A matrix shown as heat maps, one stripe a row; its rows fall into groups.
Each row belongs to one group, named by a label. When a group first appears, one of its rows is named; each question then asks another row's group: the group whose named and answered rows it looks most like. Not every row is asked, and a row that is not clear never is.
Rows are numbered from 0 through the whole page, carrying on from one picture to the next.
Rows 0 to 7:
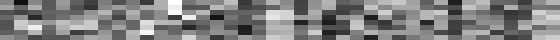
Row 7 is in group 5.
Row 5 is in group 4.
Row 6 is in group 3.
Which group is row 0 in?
3
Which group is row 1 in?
3
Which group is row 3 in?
5
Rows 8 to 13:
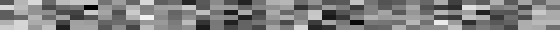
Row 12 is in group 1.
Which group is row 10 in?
5
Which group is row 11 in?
3
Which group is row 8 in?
4
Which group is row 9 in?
3
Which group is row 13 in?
1
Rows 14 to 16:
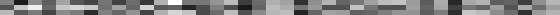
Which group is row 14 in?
3
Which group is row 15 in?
4
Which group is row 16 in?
3
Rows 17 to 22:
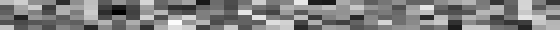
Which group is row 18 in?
4
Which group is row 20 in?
1
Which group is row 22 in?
3
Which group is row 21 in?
5
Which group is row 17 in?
1
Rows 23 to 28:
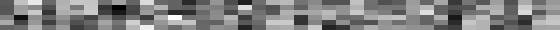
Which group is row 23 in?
4
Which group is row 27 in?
3
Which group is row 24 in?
4
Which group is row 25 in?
4
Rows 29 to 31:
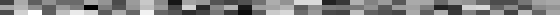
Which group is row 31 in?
4
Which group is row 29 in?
5
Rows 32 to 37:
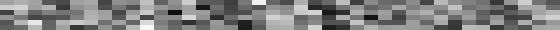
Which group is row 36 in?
4
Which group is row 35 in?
5
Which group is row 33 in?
1
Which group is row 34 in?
5
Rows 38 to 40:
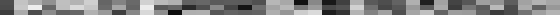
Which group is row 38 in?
4
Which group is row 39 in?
4
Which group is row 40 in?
5
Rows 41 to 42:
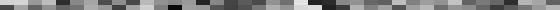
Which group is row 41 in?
1
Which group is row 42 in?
5
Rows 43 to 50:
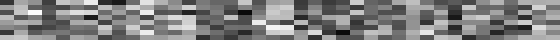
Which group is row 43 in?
4
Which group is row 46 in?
3
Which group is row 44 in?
5
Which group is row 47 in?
1
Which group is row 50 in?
1
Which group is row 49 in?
5
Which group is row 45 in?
4
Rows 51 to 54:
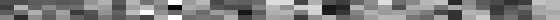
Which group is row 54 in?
3
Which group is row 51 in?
5
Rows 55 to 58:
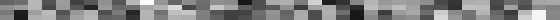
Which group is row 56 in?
3
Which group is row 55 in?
3
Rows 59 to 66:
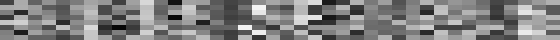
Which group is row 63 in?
1
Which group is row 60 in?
1
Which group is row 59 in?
5
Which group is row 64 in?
4
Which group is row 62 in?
5
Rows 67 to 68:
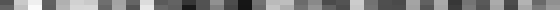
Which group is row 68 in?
4
